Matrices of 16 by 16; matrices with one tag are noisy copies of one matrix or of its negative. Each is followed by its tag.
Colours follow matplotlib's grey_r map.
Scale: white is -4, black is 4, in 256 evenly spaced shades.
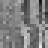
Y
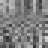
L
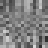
L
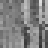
Y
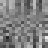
L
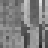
Y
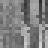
Y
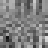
L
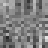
L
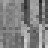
Y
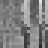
Y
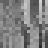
Y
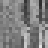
Y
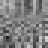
L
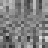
L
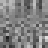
L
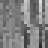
Y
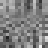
L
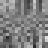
L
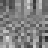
L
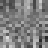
L
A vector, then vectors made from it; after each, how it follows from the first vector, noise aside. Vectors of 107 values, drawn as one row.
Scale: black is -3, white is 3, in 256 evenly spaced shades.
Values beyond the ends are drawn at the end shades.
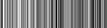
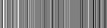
partly zeroed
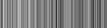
shrunk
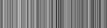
shrunk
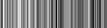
copied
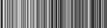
copied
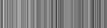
shrunk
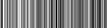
copied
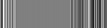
partly zeroed
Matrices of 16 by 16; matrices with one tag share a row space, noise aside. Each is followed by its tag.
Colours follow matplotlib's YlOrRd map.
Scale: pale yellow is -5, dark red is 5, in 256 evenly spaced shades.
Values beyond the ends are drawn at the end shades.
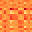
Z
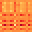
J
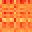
J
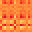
J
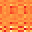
Z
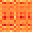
J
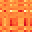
Z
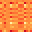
Z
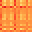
J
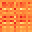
J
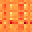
Z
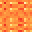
Z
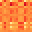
Z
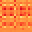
J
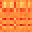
J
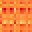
J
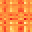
Z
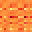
Z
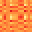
Z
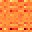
Z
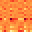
Z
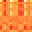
Z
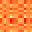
Z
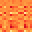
Z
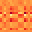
Z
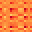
Z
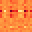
Z
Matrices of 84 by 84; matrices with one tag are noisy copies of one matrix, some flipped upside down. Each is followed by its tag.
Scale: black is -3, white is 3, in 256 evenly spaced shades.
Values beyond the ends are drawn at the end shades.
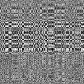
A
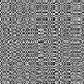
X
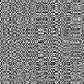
X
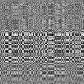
A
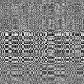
A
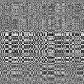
A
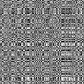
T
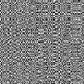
X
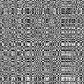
T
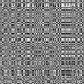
T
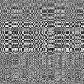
A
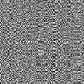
X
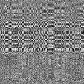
A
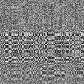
A
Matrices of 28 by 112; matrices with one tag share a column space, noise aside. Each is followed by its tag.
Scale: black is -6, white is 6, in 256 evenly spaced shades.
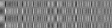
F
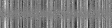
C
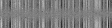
C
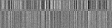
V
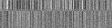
V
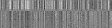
V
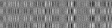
F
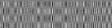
F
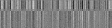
V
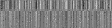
V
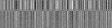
V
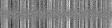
C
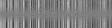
C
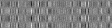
F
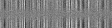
C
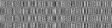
F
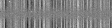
C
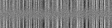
C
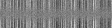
C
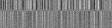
V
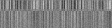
V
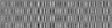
F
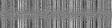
C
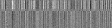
V
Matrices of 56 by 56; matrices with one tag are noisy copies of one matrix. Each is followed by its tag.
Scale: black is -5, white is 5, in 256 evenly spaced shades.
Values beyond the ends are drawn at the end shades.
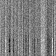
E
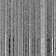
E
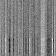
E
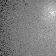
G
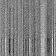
E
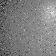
G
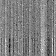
E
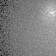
G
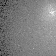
G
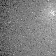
G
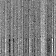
E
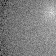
G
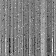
E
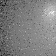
G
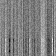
E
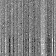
E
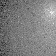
G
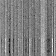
E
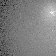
G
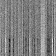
E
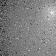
G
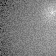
G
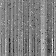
E
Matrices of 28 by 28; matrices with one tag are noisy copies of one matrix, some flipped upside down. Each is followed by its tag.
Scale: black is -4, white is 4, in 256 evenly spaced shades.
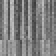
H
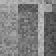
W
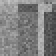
W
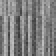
H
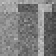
W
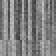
H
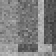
W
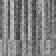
H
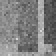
W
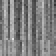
H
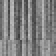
H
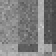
W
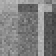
W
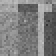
W
